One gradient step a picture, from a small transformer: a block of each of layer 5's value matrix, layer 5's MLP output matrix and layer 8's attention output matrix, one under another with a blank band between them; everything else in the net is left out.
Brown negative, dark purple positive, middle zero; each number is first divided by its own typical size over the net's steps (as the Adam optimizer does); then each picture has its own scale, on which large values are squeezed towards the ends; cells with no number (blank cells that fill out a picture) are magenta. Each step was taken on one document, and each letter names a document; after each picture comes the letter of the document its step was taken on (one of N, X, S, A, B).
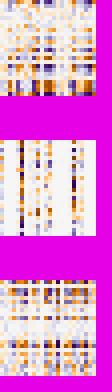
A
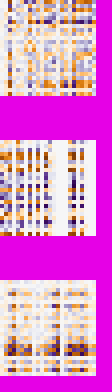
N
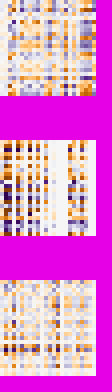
N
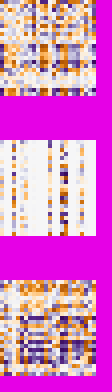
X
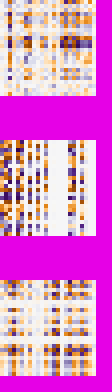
N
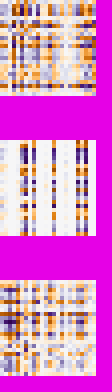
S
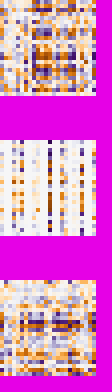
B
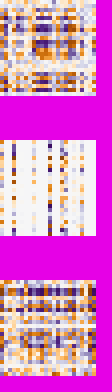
B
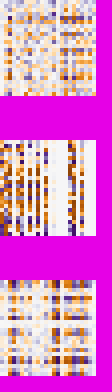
N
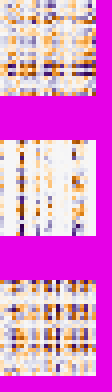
A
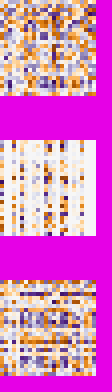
X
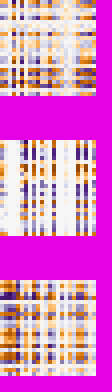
S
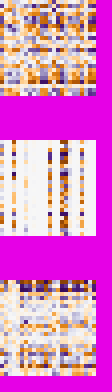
X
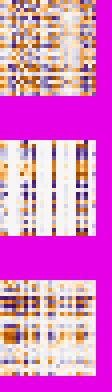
S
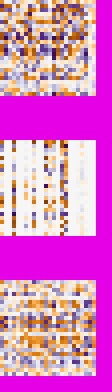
X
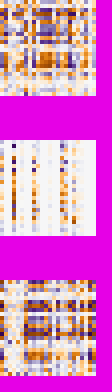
B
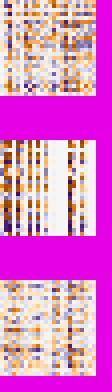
N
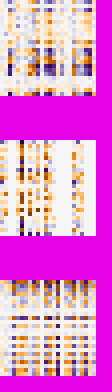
A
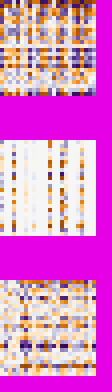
X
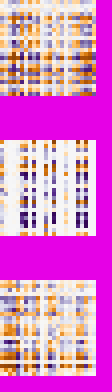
S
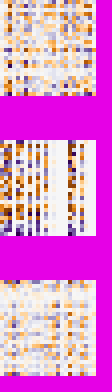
N
